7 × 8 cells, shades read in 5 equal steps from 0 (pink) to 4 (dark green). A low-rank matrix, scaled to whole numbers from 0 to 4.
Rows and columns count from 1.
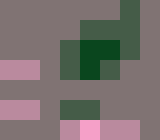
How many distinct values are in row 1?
2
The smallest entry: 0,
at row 7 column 5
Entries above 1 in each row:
8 8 8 6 8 6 4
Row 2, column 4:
2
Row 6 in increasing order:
1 1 2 2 2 2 3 3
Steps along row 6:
same up up same down same same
